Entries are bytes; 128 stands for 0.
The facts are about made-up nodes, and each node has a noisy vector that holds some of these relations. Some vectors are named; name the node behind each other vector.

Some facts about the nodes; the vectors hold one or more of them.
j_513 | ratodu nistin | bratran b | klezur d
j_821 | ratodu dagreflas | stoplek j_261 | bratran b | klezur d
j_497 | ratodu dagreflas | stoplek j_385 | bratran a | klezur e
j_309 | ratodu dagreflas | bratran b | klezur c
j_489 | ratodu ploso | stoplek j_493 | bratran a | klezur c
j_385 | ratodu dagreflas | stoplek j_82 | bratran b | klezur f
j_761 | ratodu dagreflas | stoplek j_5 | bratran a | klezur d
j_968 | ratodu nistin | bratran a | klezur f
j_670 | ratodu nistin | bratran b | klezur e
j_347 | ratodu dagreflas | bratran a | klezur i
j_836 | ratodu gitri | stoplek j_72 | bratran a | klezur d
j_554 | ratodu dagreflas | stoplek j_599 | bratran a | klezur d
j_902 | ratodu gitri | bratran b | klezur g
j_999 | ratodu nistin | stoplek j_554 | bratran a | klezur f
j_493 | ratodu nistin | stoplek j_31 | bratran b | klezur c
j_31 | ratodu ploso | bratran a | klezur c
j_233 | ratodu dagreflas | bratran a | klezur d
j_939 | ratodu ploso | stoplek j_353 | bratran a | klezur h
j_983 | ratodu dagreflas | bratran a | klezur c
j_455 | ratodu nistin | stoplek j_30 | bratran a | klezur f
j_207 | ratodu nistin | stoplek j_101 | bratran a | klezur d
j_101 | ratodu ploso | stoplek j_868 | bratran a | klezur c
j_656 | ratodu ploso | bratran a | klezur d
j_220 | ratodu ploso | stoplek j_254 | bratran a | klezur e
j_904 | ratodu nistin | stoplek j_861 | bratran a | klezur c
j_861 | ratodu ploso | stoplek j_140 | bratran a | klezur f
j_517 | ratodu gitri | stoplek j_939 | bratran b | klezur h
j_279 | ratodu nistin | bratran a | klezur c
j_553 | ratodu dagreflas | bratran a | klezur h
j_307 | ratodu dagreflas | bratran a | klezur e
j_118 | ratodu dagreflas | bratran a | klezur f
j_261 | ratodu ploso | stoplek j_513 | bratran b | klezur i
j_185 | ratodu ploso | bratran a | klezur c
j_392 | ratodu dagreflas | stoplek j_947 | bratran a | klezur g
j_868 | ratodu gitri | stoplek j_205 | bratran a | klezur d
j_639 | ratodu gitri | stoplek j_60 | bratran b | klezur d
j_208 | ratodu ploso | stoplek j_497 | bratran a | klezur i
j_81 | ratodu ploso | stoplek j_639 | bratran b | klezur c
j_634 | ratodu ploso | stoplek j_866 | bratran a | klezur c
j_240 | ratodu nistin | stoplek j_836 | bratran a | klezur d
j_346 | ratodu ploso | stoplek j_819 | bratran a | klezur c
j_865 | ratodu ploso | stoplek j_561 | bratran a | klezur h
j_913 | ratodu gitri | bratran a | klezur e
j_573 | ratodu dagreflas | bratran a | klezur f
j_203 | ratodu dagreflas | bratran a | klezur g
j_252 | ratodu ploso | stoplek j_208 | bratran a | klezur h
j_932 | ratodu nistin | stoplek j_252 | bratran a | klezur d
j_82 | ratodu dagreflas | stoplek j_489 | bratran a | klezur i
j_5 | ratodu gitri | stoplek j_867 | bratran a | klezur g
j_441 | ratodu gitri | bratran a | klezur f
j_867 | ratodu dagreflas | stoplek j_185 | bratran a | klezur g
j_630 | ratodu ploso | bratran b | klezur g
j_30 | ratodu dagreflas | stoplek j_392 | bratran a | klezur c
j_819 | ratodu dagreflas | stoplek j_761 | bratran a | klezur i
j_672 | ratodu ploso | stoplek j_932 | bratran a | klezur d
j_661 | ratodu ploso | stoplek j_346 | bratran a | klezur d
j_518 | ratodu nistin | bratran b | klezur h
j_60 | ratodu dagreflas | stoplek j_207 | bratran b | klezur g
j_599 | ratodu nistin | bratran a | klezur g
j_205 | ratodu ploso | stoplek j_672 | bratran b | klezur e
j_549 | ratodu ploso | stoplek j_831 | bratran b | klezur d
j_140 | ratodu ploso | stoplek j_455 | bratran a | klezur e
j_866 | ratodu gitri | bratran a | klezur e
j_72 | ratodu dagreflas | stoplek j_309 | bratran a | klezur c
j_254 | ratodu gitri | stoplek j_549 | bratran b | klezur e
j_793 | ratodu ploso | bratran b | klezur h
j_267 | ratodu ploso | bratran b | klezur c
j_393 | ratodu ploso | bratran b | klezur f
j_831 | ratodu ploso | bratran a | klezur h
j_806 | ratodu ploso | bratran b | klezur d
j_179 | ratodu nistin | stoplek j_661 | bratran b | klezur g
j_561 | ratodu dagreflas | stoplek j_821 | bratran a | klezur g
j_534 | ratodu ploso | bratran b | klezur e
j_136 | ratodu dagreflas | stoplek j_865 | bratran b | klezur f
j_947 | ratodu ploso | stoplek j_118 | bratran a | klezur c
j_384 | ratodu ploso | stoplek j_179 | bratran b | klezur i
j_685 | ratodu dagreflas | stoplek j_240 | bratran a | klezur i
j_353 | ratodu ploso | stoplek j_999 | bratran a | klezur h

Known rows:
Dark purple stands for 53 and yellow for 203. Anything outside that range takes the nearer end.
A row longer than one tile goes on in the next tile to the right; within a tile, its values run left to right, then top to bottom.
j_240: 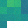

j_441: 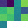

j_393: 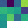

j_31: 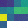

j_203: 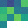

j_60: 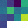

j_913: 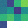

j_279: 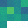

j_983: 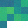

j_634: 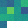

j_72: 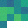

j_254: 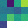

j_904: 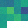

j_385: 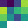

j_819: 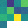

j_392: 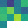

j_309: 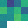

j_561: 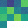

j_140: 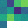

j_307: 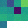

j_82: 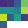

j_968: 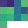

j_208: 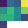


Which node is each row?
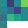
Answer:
j_670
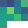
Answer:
j_599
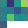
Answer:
j_534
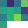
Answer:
j_179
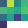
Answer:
j_672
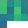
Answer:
j_821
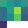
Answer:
j_793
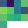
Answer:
j_118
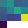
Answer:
j_639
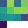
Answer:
j_252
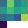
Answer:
j_868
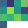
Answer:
j_5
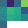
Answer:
j_630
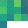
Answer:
j_761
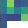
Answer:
j_207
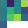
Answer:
j_384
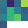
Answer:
j_261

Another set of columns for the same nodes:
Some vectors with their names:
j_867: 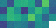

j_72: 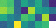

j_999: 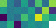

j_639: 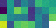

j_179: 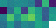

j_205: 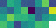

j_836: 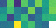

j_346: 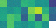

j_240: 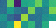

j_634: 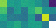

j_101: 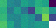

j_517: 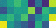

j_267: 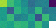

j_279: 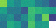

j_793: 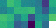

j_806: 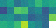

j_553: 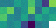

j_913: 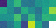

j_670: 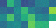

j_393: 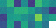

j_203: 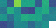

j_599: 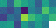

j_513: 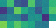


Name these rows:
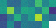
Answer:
j_573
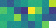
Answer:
j_819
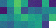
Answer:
j_902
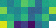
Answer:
j_252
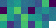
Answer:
j_60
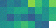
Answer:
j_656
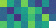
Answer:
j_493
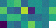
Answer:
j_140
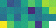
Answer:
j_932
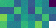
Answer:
j_81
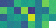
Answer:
j_497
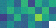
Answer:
j_441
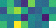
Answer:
j_821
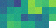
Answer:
j_661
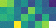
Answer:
j_309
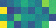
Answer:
j_208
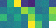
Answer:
j_254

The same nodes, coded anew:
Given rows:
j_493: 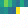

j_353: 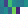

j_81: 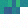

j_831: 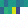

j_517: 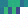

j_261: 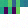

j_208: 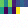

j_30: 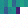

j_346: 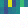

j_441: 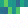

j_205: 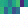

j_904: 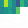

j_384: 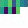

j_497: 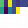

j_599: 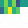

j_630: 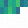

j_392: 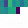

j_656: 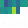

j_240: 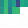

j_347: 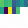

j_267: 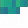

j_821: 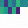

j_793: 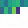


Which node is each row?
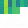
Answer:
j_513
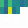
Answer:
j_307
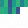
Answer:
j_639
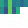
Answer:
j_220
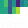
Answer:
j_932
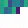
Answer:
j_101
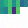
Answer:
j_254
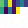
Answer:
j_82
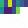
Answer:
j_385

